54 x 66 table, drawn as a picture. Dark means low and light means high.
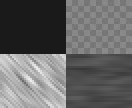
The table splits into 2 rows of 2 panels. Panel 1,1: very low, flat. Panel 1,2: middling, checkered, faint in contrast. Panel 2,1: high, slanting down to the right. Panel 2,2: low, streaked across, faint in contrast.
